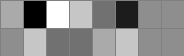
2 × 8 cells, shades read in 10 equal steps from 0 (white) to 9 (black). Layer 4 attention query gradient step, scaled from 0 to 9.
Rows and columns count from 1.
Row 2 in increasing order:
2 2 3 4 4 4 5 5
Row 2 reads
4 2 5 5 3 2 4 4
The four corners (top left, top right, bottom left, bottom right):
3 4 4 4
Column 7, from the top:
4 4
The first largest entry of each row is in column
2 3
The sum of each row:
35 29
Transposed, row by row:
3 4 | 9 2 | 0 5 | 2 5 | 5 3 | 8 2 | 4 4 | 4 4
